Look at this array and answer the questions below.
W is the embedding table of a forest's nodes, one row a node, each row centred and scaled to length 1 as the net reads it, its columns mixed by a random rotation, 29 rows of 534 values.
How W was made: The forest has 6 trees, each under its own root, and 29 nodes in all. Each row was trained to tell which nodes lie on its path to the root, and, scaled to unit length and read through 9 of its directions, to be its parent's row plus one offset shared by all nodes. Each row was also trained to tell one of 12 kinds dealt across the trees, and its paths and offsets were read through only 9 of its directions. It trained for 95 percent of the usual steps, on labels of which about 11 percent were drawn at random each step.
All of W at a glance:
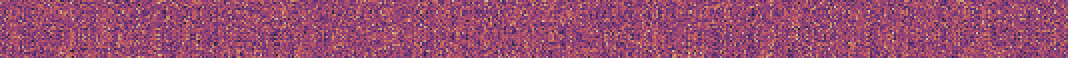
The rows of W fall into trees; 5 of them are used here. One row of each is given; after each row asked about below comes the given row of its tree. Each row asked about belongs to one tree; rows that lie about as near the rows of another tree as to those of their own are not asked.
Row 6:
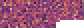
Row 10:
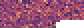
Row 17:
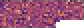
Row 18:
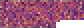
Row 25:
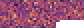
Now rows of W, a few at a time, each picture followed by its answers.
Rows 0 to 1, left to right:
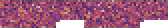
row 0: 10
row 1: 17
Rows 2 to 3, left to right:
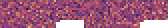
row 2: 10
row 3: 25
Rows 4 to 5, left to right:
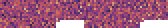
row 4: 18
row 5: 6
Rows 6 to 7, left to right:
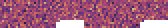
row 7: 18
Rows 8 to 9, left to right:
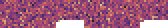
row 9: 18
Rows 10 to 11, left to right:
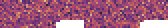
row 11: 25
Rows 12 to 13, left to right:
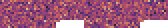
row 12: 6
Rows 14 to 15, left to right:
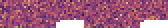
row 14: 17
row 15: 10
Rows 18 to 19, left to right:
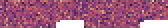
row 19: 17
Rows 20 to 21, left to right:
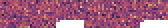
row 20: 18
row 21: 6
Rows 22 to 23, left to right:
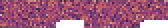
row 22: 17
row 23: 18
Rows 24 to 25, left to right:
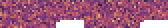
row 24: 17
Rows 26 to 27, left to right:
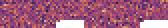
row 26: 6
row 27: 17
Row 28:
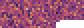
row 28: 6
